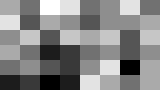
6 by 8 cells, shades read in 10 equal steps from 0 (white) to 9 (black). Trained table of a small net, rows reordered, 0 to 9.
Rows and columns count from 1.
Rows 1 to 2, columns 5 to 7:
5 4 1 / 6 4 4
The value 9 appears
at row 5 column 7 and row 6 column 3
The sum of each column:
24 29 32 29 24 18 31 20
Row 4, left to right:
3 5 8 7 5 4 6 4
